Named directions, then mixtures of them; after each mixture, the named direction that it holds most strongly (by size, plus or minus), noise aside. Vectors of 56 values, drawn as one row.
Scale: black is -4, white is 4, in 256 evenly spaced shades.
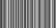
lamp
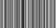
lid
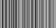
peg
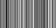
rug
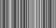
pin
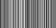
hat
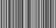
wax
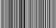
hat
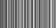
lamp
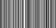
hat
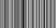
lid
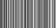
lamp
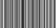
lid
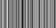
lid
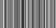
lid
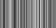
pin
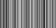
rug
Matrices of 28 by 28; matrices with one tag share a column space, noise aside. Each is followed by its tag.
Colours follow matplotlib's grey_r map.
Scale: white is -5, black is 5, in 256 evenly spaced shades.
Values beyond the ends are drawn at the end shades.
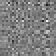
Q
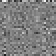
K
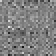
K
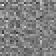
Q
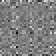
K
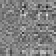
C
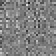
Q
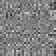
C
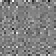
K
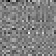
K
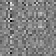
Q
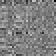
K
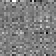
K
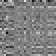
K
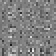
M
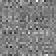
K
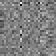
Q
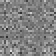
M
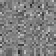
C
